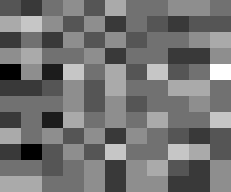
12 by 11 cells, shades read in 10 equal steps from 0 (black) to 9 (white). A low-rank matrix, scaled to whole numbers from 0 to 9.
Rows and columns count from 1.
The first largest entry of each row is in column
6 2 11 2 11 6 4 11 1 6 8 1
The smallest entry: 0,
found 2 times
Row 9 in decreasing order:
6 5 5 5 4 4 3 3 3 2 2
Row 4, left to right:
5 6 4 4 5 2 4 4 2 2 5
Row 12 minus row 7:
2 2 0 -1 2 -3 2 1 -2 -3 1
